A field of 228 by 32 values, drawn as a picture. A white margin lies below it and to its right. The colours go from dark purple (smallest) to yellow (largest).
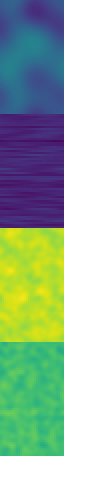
The table splits into 4 rows of 1 panel. Panel 1,1: low, smooth. Panel 2,1: very low, streaked across, faint in contrast. Panel 3,1: very high, blotchy, faint in contrast. Panel 4,1: high, blotchy, faint in contrast.
